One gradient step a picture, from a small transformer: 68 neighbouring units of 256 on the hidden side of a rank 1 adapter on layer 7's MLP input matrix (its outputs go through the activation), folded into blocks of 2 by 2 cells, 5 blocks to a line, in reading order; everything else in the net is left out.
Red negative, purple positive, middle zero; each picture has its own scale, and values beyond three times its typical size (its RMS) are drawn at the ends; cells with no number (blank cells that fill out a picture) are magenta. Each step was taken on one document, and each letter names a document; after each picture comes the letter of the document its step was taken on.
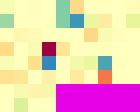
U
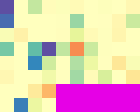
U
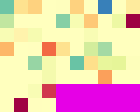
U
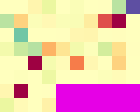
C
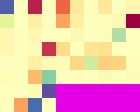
U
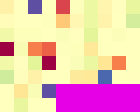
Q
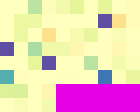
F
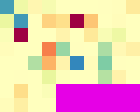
C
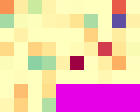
C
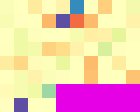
Q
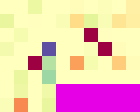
C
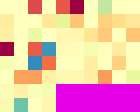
Q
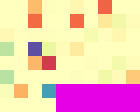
F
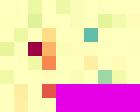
F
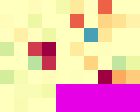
F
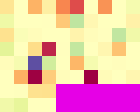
Q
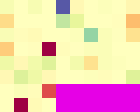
U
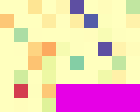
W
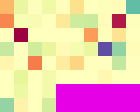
C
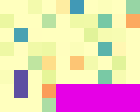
W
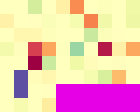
W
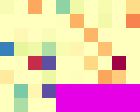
U
